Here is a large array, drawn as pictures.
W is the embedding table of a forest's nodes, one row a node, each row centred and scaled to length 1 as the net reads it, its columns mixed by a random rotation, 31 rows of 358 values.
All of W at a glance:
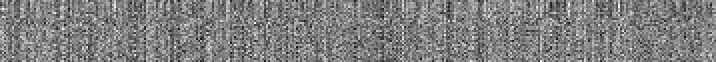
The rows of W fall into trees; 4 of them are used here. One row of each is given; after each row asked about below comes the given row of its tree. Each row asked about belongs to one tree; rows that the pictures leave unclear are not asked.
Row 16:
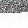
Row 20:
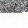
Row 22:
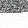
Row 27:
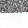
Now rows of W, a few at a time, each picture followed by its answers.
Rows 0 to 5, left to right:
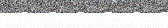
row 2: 16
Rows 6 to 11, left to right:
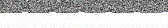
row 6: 22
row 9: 27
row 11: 27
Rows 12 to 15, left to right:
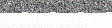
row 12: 20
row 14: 16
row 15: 27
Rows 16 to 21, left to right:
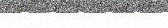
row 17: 27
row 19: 16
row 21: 16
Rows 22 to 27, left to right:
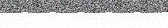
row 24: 16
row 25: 22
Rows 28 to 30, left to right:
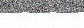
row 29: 20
